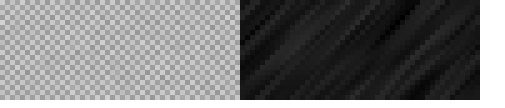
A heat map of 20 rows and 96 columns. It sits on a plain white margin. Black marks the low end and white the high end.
It is made of 1 by 2 panels. Panel 1,1: high, checkered. Panel 1,2: very low, slanting up to the right, faint in contrast.
